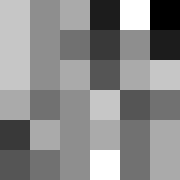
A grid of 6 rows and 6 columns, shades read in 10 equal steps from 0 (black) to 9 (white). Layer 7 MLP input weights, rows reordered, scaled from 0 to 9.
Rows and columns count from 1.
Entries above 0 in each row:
5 6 6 6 6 6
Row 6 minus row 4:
-3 0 0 2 1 2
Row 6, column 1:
3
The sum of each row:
28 24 34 29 29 31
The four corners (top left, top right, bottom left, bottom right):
7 0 3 6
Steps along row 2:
down down down up down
